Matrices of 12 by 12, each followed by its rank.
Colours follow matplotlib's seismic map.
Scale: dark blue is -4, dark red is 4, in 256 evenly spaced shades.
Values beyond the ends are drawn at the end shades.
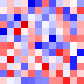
full rank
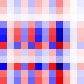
one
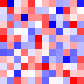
full rank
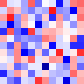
full rank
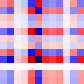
one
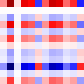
one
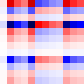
one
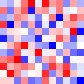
full rank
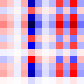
one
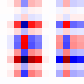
one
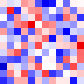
full rank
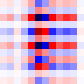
one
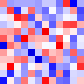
full rank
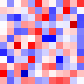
full rank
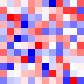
full rank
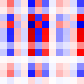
one
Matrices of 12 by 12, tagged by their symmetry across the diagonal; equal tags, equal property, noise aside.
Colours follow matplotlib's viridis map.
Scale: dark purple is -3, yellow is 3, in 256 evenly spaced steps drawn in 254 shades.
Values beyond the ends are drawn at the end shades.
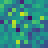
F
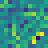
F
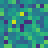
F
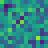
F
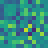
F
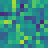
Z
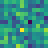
Z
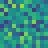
Z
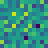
F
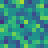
Z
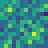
F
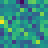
Z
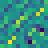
F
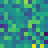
Z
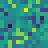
Z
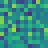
Z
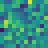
Z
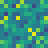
F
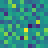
Z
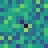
F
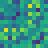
F
